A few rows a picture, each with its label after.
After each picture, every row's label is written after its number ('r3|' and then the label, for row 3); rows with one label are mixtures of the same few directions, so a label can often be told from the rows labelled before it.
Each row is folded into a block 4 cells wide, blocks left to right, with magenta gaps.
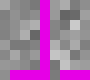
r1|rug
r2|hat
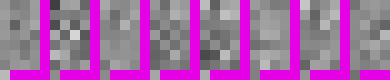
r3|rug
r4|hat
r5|hat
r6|hat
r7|hat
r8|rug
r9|hat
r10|rug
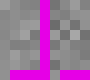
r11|rug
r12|hat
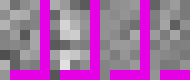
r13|hat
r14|rug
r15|rug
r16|hat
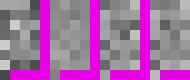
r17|rug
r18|hat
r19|rug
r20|rug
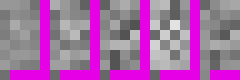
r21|rug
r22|rug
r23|rug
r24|hat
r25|rug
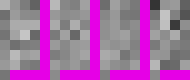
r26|rug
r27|hat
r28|hat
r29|hat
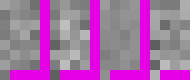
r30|rug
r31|rug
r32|hat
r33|rug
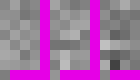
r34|hat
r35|rug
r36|rug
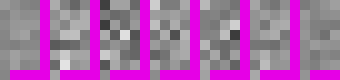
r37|rug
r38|rug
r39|hat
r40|hat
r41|rug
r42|rug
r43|rug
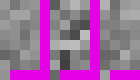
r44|hat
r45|rug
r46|hat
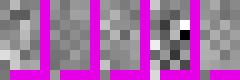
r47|hat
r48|hat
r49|hat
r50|rug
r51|hat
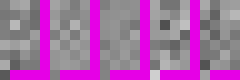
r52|rug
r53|hat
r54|rug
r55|rug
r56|hat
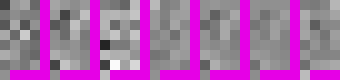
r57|hat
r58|hat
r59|rug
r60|hat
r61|hat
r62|hat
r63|rug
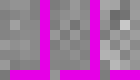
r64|rug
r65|hat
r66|hat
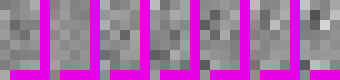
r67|rug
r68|hat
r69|hat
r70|hat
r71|hat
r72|hat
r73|hat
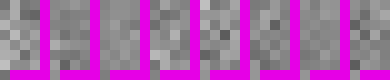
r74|hat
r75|rug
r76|rug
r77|hat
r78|hat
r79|hat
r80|hat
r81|hat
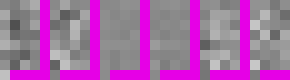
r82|rug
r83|hat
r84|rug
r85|rug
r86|rug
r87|hat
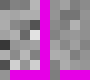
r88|rug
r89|hat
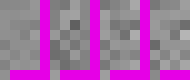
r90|rug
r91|hat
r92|rug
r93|rug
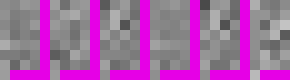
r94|rug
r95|hat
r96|hat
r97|rug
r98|hat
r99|rug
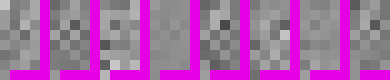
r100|hat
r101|hat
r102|rug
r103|hat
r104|hat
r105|rug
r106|rug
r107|hat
